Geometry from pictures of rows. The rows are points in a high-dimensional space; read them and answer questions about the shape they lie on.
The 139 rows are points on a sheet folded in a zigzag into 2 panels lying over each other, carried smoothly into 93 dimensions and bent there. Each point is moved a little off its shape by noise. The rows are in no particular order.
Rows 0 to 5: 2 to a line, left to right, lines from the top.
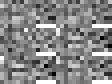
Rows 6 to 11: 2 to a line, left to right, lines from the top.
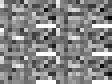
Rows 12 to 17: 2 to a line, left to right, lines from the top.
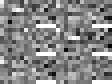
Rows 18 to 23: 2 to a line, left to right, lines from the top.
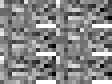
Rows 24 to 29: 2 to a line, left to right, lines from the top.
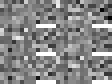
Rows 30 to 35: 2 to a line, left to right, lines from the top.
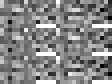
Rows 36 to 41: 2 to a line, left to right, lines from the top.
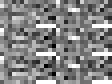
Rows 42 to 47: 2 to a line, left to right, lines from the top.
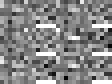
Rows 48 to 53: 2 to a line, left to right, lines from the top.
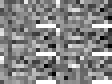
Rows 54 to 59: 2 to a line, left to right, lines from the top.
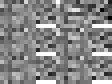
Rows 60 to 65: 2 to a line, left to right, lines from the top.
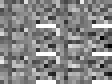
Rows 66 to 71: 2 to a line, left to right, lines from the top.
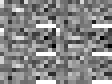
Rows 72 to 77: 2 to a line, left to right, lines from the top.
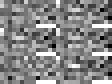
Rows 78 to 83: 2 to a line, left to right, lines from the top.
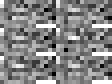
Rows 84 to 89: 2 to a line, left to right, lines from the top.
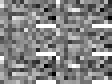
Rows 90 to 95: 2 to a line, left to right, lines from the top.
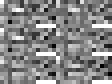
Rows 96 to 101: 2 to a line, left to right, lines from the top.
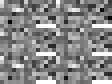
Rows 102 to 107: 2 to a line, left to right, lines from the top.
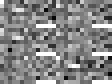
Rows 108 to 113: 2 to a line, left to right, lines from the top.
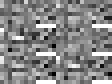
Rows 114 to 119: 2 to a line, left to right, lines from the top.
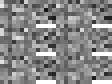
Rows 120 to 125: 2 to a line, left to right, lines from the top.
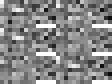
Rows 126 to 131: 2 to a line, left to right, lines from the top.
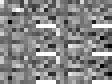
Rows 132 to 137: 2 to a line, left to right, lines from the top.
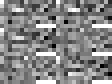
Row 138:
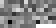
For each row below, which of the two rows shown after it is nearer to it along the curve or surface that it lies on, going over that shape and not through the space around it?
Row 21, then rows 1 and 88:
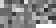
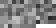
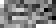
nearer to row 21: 88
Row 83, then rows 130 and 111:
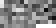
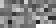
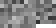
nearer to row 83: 111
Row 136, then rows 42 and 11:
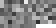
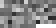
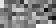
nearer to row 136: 11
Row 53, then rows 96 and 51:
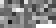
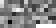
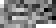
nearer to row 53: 51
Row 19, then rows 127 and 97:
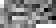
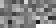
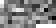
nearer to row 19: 97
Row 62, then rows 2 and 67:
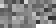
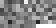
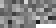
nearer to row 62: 2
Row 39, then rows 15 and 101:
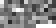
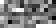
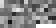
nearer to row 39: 15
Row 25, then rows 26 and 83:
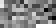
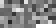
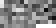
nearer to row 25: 83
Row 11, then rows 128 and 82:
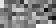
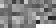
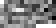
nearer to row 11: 82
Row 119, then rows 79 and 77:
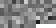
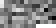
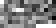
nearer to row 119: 79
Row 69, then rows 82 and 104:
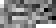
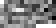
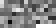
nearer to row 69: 82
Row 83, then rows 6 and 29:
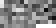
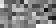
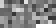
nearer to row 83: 6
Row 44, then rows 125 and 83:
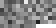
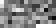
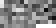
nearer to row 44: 83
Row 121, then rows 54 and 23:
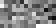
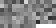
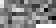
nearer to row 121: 54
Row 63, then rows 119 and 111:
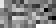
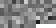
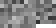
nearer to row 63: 119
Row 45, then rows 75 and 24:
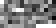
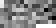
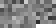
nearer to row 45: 75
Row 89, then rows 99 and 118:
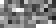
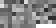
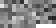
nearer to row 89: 99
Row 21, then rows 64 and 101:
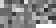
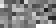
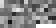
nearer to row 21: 64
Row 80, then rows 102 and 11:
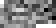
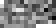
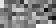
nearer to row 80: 102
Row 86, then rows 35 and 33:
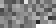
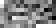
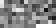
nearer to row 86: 33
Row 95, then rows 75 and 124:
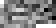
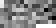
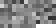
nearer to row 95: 75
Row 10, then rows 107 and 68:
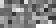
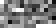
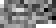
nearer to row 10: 68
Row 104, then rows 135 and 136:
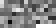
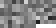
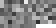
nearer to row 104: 135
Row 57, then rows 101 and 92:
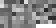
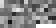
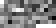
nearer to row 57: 92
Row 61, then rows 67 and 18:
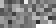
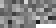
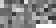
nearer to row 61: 18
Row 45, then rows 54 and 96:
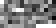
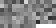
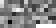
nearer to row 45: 96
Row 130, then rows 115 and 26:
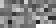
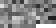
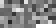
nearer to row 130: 115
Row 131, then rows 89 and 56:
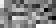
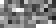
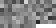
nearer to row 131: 89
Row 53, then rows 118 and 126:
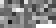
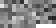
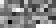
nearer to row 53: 118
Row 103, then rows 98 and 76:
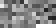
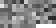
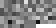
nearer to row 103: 98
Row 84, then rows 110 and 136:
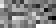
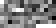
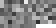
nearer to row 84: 110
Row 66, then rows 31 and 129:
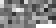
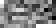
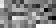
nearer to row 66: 31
